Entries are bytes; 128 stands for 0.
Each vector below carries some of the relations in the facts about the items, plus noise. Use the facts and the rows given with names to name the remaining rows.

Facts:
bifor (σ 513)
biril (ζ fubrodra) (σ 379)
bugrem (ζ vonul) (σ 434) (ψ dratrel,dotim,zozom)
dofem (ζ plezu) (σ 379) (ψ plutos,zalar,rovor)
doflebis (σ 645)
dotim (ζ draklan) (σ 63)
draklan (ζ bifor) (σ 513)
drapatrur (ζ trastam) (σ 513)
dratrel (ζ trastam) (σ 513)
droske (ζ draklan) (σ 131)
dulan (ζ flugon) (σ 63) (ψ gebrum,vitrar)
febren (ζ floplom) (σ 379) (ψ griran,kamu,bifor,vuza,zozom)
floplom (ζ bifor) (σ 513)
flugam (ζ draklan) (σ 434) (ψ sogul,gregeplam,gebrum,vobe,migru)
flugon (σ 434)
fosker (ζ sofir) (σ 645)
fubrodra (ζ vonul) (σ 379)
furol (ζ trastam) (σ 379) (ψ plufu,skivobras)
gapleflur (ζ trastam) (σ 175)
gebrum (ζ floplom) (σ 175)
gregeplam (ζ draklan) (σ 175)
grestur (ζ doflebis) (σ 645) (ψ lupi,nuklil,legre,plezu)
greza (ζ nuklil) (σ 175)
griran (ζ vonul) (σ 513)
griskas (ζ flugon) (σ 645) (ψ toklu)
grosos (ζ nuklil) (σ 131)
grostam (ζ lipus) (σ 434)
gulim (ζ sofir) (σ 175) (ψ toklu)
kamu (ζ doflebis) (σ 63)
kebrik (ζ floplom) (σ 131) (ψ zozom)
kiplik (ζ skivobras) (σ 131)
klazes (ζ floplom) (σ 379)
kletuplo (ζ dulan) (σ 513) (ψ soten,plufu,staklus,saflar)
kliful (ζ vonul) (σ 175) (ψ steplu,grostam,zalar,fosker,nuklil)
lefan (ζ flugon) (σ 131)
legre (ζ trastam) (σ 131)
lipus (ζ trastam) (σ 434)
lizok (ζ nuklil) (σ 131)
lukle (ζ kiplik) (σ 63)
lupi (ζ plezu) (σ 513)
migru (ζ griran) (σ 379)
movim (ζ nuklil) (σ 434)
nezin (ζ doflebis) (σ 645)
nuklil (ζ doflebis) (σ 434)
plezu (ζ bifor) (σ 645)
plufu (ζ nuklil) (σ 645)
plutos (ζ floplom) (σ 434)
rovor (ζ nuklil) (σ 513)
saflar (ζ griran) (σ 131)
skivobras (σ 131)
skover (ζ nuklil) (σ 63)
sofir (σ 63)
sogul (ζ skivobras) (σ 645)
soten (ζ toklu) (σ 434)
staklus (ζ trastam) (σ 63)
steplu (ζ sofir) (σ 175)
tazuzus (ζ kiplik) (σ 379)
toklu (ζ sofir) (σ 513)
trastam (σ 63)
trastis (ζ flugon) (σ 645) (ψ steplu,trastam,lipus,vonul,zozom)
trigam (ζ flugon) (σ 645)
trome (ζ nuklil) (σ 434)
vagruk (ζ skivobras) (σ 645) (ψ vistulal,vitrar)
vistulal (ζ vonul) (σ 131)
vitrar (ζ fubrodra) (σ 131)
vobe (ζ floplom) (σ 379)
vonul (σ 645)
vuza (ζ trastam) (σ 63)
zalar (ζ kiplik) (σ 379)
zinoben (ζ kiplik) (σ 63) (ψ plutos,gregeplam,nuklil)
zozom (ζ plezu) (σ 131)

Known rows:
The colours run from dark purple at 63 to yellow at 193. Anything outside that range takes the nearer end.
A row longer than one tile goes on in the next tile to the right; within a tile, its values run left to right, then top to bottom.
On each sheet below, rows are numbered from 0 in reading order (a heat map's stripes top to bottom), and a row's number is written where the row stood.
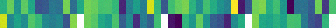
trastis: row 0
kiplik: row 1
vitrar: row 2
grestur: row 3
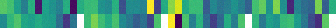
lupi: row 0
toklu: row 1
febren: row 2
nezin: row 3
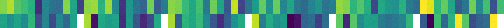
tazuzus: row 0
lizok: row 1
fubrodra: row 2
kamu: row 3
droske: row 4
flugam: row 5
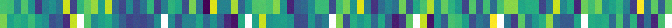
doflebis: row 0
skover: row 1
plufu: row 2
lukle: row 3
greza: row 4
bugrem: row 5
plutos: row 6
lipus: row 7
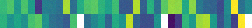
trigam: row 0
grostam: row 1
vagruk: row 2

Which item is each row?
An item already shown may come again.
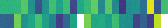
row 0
gregeplam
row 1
doflebis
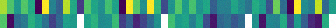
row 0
furol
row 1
skivobras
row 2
vuza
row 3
plufu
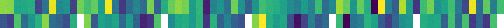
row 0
plutos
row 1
greza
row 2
zalar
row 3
trastam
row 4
furol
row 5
lipus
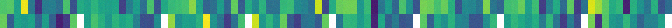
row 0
greza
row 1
fosker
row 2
kliful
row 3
griran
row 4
zalar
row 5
lefan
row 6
legre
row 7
dofem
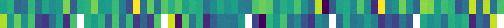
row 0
bifor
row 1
lipus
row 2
zozom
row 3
migru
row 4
staklus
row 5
flugon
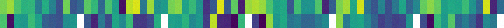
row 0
biril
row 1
soten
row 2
nuklil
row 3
vobe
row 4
skover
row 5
migru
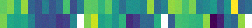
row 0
skover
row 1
sofir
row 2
dulan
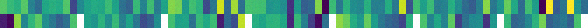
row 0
gebrum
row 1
steplu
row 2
flugon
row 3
rovor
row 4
vonul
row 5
dratrel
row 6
kletuplo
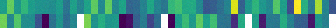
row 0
dotim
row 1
kamu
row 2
sogul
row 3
saflar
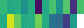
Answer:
plezu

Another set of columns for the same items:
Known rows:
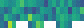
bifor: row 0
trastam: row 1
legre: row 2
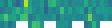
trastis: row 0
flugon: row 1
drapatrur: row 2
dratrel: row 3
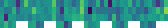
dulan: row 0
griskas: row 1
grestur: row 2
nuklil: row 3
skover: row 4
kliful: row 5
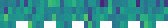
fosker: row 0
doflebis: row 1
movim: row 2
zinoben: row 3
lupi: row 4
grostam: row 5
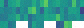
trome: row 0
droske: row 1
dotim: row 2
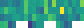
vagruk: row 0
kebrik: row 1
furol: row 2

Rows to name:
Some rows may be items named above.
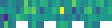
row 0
flugam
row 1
lefan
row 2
soten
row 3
lefan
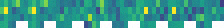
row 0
saflar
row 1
saflar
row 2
fosker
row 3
zozom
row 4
dofem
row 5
staklus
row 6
staklus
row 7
steplu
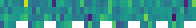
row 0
bugrem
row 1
plutos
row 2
sofir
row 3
flugam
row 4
greza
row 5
dratrel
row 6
dulan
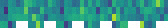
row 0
grestur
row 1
griran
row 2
grestur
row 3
legre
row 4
vuza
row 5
plufu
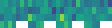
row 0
toklu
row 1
kamu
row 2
vonul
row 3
sogul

